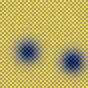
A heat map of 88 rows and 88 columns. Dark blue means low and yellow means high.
No row or column stands out. The bottom right is the ninth with the lowest average. Two dips sink into the field.
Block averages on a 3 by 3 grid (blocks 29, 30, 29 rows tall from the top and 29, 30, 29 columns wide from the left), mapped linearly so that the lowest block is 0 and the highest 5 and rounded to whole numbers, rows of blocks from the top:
5 5 5 | 2 2 2 | 4 4 0
